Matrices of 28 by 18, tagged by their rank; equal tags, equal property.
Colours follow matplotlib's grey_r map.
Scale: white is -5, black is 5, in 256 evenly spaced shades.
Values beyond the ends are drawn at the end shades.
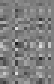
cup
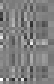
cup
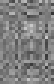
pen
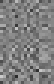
pen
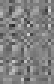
pen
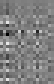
cup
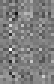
pen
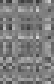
cup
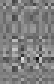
pen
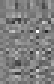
pen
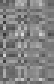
cup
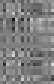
cup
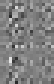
pen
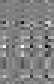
cup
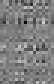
pen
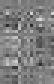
pen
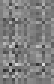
cup
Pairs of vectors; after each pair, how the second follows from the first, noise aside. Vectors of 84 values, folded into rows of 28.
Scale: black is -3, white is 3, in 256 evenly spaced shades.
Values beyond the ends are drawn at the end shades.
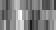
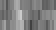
shrunk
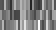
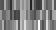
copied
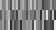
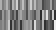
copied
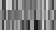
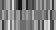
reversed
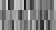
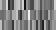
copied
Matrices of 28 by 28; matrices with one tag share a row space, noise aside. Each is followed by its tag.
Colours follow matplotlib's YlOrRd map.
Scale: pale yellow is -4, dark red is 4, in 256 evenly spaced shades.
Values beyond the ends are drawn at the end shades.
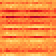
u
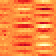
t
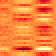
t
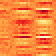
t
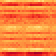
u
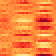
t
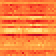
u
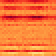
u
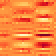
t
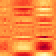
t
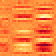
t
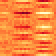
t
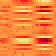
t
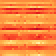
u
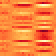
t
